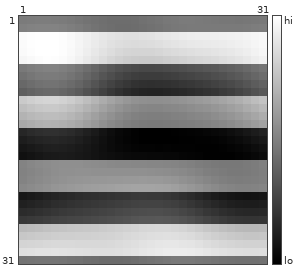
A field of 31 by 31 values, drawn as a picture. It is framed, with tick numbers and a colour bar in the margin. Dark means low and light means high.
Average level on the scale: 50%. Lone odd cells: none. Ninth with the highest average: top left. Stripes: horizontal, repeating 4 times.
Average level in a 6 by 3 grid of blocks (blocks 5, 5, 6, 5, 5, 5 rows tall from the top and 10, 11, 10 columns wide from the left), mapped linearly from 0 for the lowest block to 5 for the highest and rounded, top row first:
5 4 5 / 3 1 2 / 3 1 2 / 1 1 1 / 0 1 0 / 5 5 5
